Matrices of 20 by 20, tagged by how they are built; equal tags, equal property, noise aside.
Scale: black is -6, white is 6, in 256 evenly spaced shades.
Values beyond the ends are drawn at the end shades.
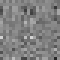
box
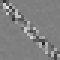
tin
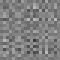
box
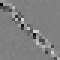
tin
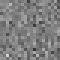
box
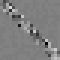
tin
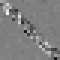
tin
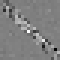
tin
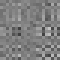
box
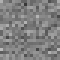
box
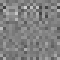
box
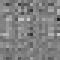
box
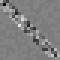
tin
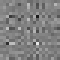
box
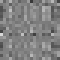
box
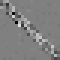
tin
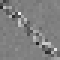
tin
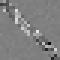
tin
